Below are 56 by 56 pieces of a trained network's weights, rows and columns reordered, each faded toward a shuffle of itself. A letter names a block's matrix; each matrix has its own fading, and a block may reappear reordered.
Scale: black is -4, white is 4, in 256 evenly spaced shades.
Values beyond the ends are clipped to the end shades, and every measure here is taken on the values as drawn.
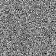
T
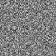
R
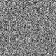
R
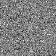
T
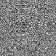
R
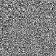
R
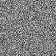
R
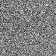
T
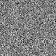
T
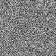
R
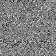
T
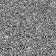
T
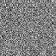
R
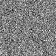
T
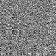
R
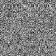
R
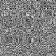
R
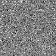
T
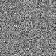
R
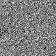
T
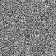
R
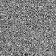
T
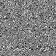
T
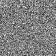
T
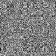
R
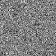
T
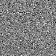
T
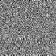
R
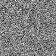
T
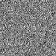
R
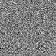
R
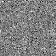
T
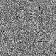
T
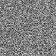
R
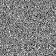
T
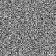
R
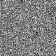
T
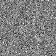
T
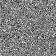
T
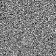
T
